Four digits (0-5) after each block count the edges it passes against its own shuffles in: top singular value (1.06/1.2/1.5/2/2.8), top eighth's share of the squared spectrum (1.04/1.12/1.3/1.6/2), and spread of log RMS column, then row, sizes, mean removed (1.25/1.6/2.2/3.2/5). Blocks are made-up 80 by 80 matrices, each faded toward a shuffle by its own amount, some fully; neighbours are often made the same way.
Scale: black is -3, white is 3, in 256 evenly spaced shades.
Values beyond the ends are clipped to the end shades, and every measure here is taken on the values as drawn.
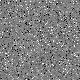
0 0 0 0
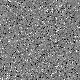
0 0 0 0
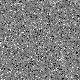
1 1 0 0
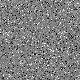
2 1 0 0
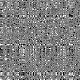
5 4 2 3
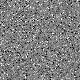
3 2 0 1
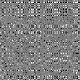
5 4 3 3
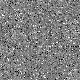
3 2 0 0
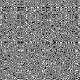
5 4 2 2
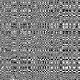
5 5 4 4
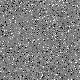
2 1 0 0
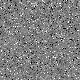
2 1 0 0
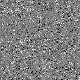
3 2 1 1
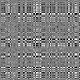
5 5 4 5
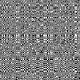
5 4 3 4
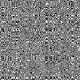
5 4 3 2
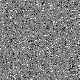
3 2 0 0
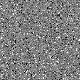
3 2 1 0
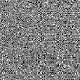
4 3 2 2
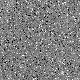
1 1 0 0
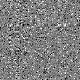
3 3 2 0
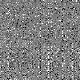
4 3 2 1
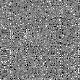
3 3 2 1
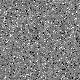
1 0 0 0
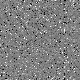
2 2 1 0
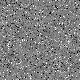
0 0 0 0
